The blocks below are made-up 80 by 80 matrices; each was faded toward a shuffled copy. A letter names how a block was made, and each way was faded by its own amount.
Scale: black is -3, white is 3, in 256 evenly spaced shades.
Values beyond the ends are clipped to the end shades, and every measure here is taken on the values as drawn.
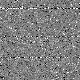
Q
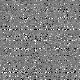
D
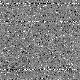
Q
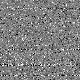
Q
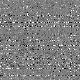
D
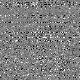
D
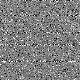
Q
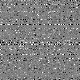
D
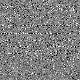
Q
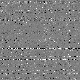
D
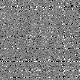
D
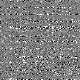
D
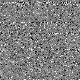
Q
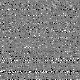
D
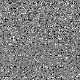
Q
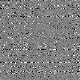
D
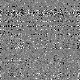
D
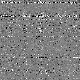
D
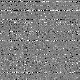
D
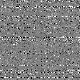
D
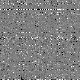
D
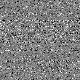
Q
